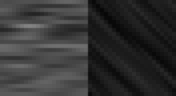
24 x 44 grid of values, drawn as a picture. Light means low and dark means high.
It is made of 1 by 2 panels. Panel 1,1: high, streaked across. Panel 1,2: very high, slanting down to the right, faint in contrast.
